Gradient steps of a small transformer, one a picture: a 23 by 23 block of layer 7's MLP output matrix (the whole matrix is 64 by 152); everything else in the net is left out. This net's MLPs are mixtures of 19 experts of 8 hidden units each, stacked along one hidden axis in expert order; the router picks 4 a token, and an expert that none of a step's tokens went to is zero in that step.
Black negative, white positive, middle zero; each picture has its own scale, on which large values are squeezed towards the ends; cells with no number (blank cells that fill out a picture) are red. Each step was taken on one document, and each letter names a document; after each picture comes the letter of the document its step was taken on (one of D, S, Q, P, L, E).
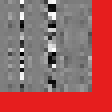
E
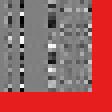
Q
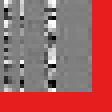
E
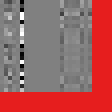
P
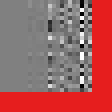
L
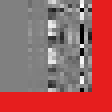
L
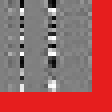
E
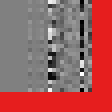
L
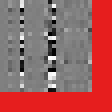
E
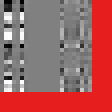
P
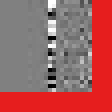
Q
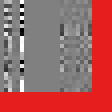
P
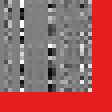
Q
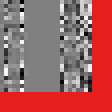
P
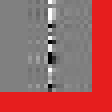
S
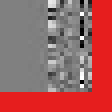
L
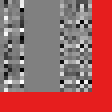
P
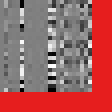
Q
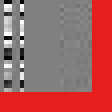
P
